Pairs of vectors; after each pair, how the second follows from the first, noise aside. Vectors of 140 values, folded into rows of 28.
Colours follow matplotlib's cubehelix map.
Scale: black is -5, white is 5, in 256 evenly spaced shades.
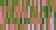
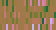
partly zeroed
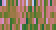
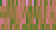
shrunk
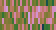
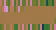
partly zeroed
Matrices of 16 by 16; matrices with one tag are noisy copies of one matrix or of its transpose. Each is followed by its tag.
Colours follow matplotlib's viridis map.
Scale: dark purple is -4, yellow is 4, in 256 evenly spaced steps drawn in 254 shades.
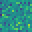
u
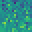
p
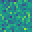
u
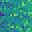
p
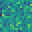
u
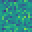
u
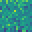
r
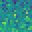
p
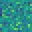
u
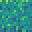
r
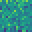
r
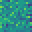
r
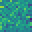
r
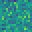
u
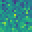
p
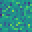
u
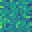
r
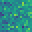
p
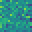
r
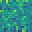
r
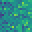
p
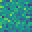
r
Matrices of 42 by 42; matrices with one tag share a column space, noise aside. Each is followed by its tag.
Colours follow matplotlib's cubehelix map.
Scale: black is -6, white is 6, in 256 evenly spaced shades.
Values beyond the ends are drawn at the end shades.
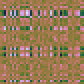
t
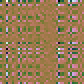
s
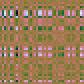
t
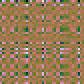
s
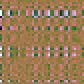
t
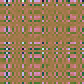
s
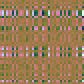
t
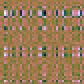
t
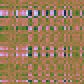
t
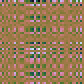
s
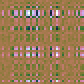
t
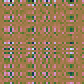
s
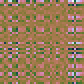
s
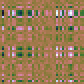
t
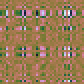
t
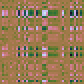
t
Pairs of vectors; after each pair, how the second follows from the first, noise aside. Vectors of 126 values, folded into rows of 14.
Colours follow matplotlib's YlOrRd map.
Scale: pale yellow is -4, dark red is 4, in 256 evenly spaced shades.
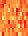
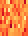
reversed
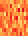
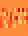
partly zeroed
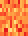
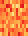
reversed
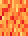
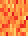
reversed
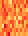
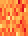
reversed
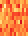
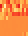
partly zeroed
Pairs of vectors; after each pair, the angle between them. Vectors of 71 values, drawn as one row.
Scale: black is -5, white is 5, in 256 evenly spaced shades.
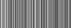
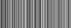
nearly opposite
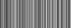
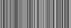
orthogonal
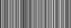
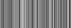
partly opposed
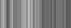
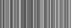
partly opposed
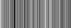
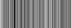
nearly parallel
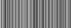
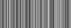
partly opposed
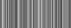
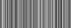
nearly parallel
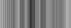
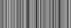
orthogonal
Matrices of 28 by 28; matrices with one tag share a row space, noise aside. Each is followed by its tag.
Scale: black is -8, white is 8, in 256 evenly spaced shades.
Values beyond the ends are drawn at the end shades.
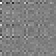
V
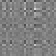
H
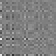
V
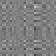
H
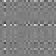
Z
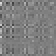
V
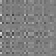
V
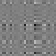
H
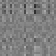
H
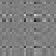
H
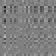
Z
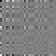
V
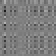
Z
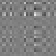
H
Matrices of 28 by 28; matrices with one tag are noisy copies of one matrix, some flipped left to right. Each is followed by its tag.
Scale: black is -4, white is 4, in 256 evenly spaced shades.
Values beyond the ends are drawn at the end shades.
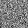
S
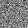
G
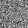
G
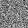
G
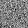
S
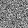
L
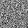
S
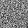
S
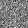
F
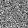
G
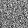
S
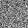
G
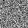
G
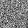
S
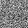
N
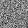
S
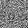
N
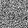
N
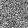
L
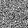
N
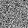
G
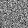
S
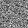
G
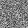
L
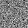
G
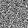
G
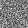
L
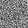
N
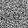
N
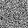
N
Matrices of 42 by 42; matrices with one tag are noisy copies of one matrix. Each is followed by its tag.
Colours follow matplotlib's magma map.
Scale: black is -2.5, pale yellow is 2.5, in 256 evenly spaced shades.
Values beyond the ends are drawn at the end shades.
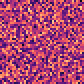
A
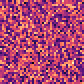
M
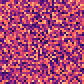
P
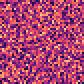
A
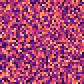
A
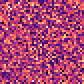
P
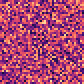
P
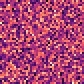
A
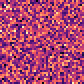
A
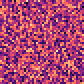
M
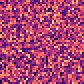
A
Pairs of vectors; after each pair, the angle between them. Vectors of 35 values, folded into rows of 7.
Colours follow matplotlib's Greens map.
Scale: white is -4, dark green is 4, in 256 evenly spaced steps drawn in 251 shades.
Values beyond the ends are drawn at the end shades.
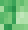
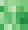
nearly opposite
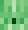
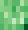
partly opposed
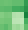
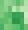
nearly opposite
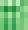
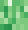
partly aligned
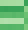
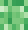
partly opposed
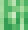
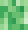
partly opposed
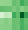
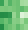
nearly opposite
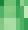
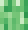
partly opposed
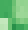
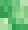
nearly parallel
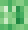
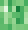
nearly parallel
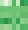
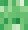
orthogonal
